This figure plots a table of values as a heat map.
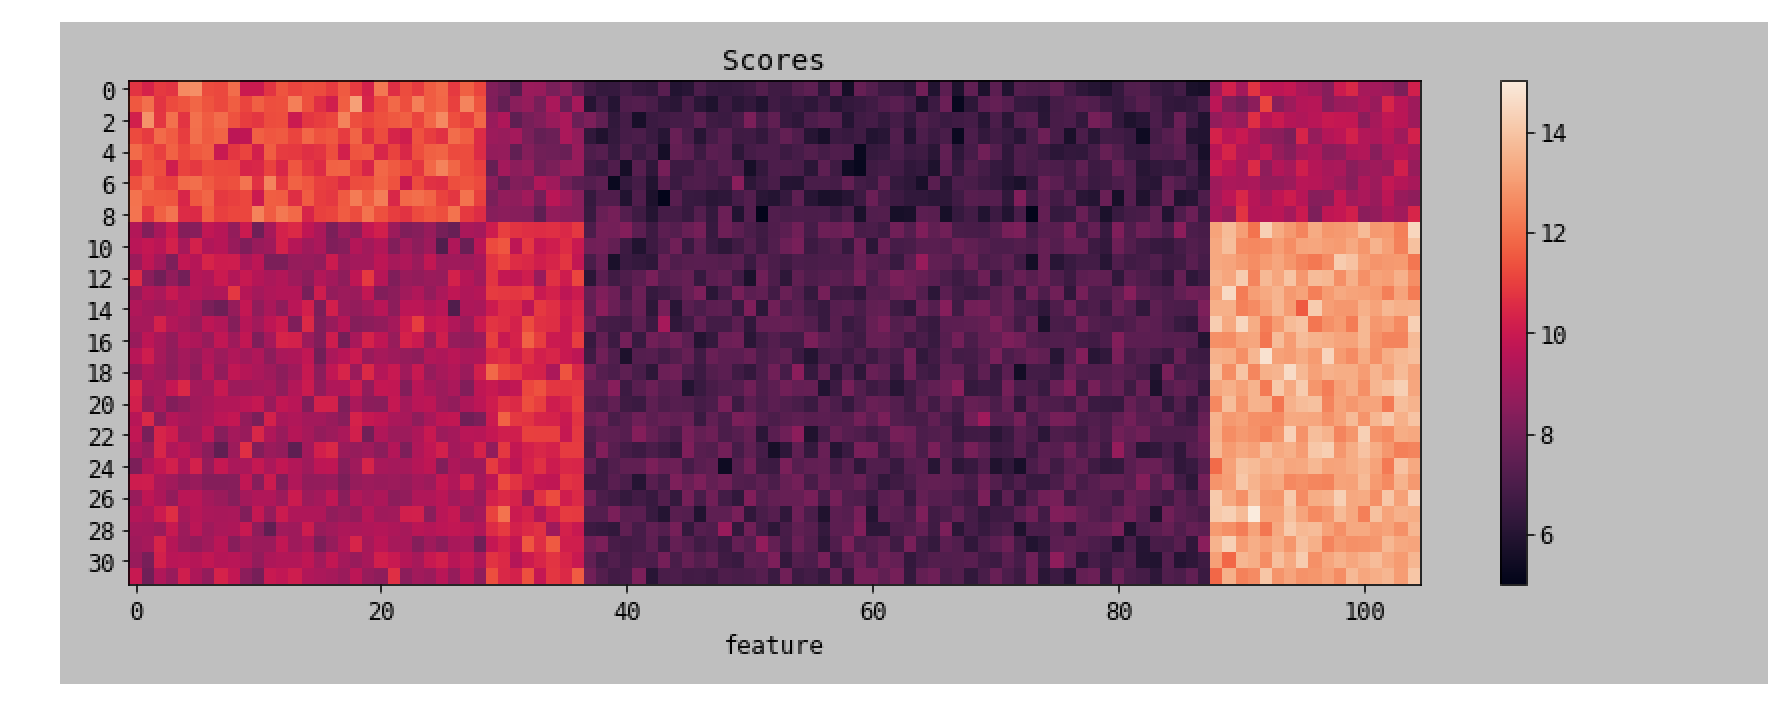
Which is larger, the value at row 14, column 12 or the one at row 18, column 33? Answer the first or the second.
the second
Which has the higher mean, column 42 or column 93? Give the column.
93
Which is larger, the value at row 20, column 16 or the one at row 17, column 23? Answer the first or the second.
the first
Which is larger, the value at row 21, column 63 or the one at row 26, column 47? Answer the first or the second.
the second
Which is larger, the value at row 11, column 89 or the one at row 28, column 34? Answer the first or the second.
the first
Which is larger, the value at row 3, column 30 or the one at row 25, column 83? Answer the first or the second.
the first
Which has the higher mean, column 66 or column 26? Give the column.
26
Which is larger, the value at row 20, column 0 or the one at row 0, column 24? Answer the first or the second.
the second
